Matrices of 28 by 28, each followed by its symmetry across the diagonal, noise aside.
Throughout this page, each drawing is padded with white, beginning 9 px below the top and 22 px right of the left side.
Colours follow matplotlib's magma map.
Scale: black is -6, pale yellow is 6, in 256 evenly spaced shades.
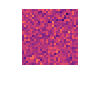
neither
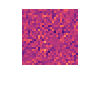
antisymmetric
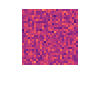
antisymmetric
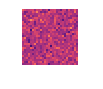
neither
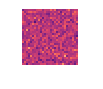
neither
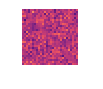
antisymmetric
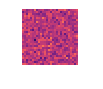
neither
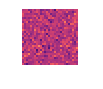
neither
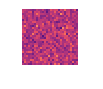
neither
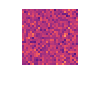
neither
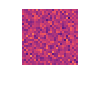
antisymmetric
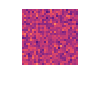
antisymmetric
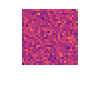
antisymmetric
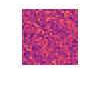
antisymmetric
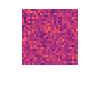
antisymmetric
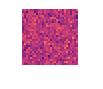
neither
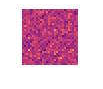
neither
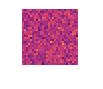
neither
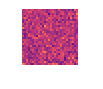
neither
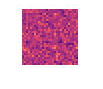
antisymmetric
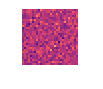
antisymmetric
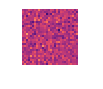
antisymmetric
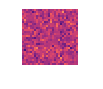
antisymmetric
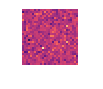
neither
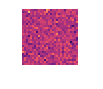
neither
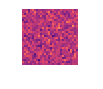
antisymmetric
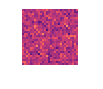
antisymmetric
